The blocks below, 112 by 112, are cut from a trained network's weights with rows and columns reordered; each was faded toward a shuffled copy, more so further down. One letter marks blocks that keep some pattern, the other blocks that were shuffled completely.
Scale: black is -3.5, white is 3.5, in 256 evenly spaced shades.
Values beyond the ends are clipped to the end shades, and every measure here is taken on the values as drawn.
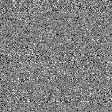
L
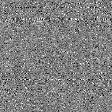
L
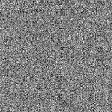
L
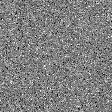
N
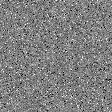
N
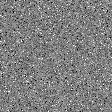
N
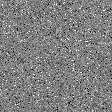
N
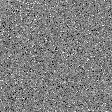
N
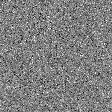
N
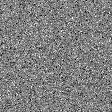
N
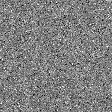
N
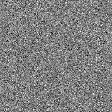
L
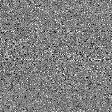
L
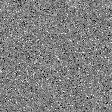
N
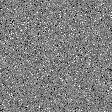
N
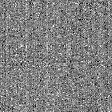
L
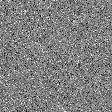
N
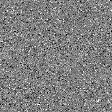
L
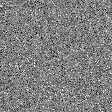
N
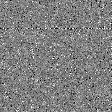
L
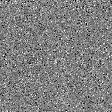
L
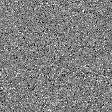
L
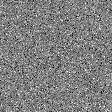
N
